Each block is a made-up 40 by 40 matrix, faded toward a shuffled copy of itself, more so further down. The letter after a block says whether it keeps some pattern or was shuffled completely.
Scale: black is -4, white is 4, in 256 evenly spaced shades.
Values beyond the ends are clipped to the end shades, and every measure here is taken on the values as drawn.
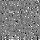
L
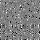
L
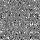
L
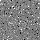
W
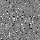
L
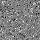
W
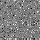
L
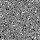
W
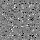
L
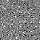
L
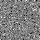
W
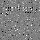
L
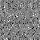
L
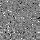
L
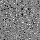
L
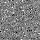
W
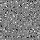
L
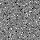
W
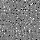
L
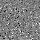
W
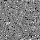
L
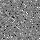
W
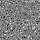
L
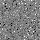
W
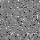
L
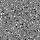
W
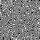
L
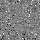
L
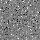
W
